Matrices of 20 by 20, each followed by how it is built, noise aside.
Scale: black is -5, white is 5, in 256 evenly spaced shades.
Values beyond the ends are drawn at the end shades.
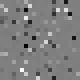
sparse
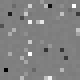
sparse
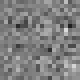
low rank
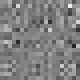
low rank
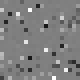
sparse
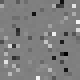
sparse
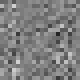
low rank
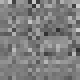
low rank
